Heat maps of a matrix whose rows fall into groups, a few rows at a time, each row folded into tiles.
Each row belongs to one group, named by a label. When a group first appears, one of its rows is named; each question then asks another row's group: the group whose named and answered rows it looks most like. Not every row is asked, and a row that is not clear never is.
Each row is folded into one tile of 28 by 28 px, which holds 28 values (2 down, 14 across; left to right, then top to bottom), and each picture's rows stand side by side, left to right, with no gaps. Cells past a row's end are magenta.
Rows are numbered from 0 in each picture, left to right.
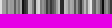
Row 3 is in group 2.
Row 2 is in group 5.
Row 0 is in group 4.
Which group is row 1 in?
5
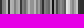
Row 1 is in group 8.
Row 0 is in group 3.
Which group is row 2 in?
4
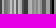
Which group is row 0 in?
4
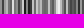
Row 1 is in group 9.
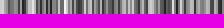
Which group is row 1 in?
2
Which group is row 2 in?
5
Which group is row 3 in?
2
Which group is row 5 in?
5
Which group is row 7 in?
4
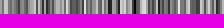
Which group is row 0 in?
2
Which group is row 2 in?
2
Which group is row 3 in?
4
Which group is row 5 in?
2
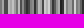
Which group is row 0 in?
5
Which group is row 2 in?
5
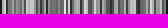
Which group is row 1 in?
2
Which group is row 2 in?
9
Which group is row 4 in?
9
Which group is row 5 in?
4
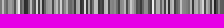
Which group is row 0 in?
4
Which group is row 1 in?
9
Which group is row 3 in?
8
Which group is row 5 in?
3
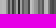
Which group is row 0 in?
2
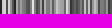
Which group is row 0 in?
9
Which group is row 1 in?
3
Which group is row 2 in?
2
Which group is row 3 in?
8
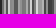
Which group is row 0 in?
9
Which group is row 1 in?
5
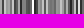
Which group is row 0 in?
8
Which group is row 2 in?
8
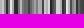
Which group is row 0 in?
4
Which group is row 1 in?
4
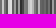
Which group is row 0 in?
5
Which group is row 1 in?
2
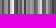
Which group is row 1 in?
4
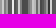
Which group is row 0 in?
4
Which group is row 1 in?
8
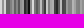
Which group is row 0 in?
8
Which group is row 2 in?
3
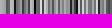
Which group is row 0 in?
4
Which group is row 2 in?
8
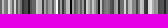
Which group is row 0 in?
5
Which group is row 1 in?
9
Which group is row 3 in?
9
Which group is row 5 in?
5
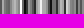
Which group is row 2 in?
3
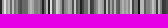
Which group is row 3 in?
3
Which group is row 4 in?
5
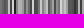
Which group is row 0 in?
9
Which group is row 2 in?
8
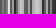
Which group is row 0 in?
9
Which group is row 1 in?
8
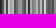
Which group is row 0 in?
9
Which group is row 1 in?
9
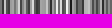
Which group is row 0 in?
3
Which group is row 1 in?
3
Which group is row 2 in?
8
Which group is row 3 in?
2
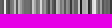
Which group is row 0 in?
3
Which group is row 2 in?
8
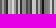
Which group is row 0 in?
5
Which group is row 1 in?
8
